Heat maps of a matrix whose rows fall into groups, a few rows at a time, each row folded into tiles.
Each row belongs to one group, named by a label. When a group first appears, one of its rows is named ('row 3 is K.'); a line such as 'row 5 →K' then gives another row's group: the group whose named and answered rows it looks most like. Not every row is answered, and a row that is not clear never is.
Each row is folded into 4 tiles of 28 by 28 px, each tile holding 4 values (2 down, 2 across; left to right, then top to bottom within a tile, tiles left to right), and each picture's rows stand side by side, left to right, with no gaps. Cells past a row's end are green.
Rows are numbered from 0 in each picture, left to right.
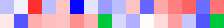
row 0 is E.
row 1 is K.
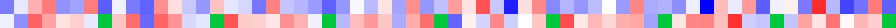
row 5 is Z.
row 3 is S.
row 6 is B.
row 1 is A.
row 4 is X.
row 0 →E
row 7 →X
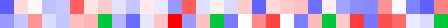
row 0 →S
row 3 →A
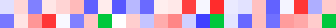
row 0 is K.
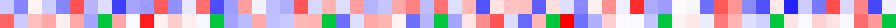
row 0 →Z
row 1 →E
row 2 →S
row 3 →K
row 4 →K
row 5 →Z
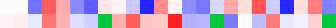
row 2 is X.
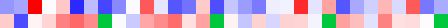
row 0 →E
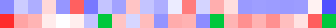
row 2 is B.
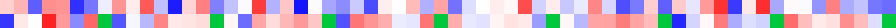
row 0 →K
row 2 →E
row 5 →E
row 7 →B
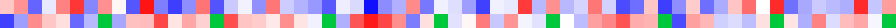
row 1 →X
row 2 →B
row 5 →E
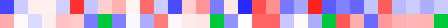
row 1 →X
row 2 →X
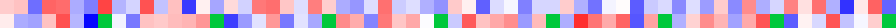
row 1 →E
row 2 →X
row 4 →B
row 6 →S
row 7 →X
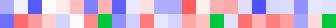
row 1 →S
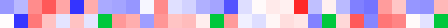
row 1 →A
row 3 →A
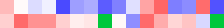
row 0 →B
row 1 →E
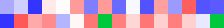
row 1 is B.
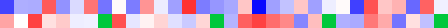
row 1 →Z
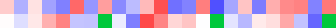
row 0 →Z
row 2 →K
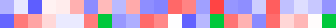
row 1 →K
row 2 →A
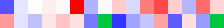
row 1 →X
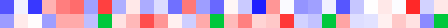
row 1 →B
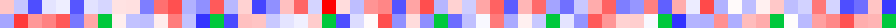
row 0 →B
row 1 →K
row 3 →X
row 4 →X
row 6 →X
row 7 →E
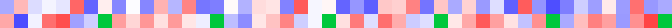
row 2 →Z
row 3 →A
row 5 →S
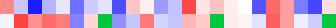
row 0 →B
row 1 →S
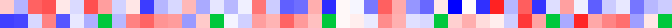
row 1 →B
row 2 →E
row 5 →B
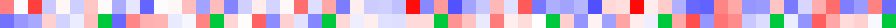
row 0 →X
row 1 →S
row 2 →Z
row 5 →Z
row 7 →E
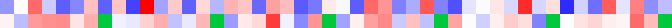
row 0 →E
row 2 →K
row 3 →X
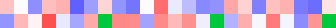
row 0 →K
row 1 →A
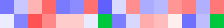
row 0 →E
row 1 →K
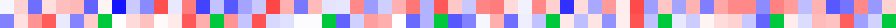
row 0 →K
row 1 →S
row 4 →X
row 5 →S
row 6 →K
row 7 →Z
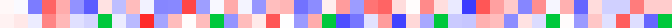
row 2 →K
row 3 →X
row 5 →Z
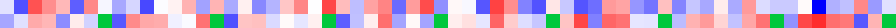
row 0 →X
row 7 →B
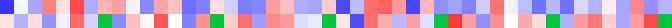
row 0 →S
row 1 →K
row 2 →A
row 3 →E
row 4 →A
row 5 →S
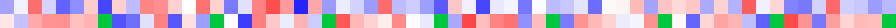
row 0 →E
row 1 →X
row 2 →E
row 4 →B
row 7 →A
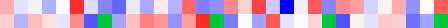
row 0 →Z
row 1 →S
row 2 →X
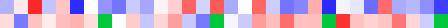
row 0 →E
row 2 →E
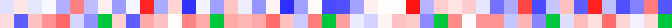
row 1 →E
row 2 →B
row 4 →Z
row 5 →X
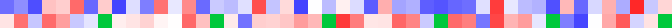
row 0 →A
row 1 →S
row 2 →E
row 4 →A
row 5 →Z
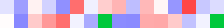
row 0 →Z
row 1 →Z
